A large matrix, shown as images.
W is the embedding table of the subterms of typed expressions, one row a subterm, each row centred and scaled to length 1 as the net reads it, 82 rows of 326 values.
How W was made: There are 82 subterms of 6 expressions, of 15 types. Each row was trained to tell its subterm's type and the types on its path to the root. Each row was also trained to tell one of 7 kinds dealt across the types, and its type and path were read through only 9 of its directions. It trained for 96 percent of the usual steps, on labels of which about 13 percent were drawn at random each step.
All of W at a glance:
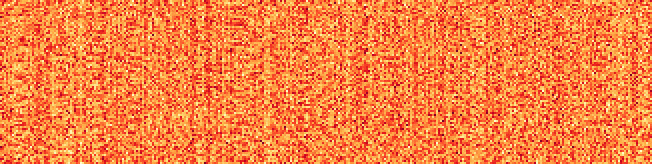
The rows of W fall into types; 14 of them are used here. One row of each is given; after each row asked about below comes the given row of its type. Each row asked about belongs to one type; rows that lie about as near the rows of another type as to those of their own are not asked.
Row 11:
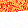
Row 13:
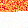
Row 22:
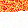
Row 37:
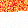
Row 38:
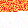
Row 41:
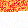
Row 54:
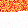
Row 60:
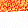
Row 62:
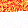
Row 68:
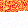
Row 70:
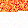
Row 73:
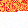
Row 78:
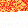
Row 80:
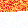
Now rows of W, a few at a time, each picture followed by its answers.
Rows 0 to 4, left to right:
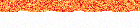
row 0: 41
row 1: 13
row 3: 80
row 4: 11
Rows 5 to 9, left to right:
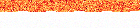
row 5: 13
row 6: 41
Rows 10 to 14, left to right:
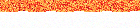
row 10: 38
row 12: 80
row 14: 80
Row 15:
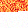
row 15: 37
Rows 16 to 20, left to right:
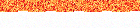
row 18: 70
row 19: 22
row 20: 13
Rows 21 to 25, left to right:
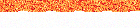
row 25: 11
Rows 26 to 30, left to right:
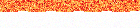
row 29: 60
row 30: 37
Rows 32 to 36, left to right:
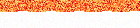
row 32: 78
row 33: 78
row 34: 41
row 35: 11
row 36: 70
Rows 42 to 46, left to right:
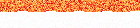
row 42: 60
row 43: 54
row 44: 54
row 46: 11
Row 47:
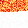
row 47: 41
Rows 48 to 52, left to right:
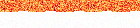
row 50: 54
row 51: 78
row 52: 68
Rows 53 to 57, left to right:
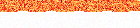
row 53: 22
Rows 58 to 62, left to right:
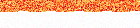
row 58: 22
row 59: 78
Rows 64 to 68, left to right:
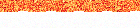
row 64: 22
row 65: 80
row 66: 11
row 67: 37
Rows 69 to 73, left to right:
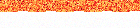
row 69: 13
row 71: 80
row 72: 60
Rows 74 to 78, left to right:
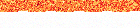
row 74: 41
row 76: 60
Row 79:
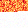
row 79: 54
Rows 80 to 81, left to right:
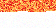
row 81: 37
